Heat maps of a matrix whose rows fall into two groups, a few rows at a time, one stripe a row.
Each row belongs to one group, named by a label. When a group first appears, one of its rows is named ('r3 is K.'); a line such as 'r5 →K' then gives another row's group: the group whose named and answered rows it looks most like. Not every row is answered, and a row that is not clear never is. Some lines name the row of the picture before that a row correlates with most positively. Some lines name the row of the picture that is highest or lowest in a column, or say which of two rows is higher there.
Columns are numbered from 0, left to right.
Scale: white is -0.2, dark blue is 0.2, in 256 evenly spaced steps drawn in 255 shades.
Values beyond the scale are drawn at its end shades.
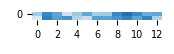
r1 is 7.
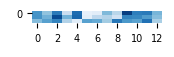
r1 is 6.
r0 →6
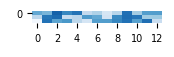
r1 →7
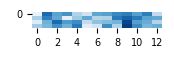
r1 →7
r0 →7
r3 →6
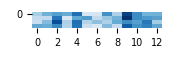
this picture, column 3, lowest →1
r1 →6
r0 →6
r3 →6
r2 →6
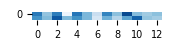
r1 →6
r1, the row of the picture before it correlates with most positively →3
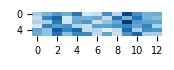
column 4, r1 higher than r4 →No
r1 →7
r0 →6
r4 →6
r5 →6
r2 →6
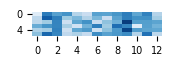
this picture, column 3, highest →0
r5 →7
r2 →6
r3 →7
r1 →7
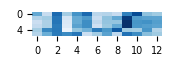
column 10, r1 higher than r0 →No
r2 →6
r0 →6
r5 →6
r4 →7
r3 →6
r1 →6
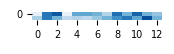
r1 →7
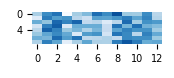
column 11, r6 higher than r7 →Yes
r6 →6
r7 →7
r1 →7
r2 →6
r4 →7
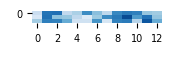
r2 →7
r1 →7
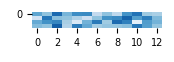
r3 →6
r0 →6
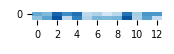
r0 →6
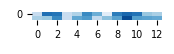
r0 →7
